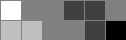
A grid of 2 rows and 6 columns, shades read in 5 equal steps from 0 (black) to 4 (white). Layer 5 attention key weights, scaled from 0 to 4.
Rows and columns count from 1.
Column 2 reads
2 3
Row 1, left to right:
4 2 2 1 1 2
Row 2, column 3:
2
